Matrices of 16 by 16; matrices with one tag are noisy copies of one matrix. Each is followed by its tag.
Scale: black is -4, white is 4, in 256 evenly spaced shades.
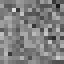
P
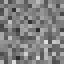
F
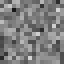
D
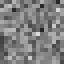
D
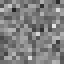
D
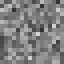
D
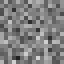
F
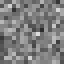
D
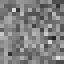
P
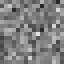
D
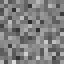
F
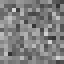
P
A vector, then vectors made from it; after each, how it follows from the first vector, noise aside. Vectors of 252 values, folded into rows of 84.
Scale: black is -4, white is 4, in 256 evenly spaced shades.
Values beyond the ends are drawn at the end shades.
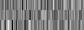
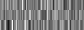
negated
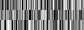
scaled up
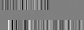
partly zeroed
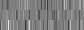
partly zeroed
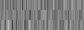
shrunk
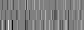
partly zeroed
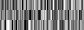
scaled up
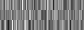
negated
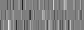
partly zeroed
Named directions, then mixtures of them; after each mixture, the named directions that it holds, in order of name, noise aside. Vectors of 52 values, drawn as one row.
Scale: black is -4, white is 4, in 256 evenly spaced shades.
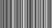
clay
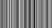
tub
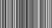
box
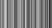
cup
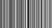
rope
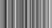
box, cup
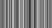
clay, cup, tub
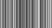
box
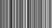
clay, rope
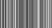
box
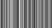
tub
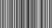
box, cup, rope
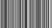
cup, rope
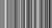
cup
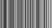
cup, rope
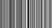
rope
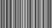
box, clay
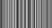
rope, tub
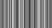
clay, cup, tub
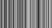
box, cup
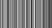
cup, rope, tub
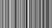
rope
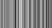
box, rope, tub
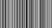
box, rope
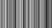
box, clay, cup
